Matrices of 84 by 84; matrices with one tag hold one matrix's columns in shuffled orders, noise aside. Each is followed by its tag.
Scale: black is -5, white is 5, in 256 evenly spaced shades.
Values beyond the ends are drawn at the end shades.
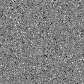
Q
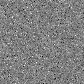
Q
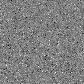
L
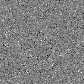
L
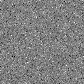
Q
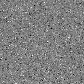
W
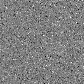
Q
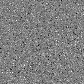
L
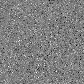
L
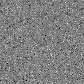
W
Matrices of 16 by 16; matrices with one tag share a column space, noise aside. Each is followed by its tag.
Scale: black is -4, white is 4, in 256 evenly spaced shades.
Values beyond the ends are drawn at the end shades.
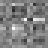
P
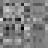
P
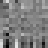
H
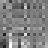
H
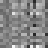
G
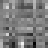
H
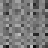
G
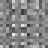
G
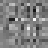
P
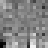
H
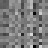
G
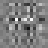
P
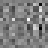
P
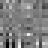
H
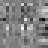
P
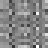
G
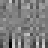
H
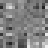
H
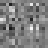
P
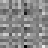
G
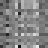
G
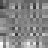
H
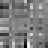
H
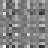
G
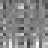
H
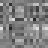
P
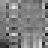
H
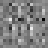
P
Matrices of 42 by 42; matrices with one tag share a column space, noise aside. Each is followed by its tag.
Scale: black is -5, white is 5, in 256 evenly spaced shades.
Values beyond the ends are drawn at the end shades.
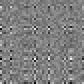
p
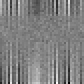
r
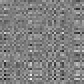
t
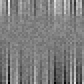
r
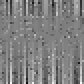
r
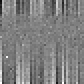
r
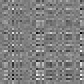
t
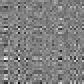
p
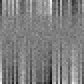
r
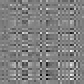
t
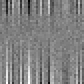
r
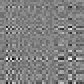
p
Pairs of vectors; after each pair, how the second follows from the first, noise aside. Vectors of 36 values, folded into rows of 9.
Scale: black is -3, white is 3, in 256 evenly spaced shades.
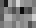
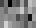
wrapped around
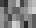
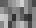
wrapped around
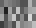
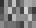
wrapped around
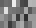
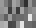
reversed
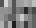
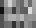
wrapped around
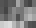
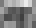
wrapped around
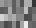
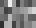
reversed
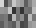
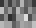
wrapped around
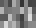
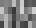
wrapped around
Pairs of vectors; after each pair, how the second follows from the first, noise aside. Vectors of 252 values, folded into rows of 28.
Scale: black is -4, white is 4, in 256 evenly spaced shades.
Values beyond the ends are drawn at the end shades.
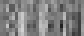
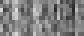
wrapped around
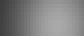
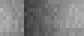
wrapped around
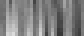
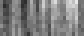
reversed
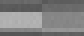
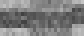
wrapped around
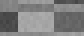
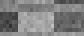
copied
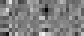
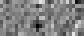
reversed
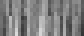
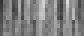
reversed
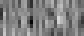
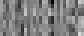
wrapped around
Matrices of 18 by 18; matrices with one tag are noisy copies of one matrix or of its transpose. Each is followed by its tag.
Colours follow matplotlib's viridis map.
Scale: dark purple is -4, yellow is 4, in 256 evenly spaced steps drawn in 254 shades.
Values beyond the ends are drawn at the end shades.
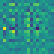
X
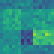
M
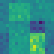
M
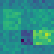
M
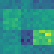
M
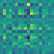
X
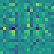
X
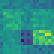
M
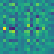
X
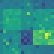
M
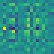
X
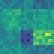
M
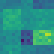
M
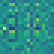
X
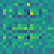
X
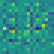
X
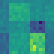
M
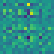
X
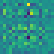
X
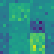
M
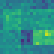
M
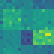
M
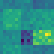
M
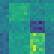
M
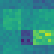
M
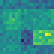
M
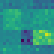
M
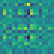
X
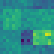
M
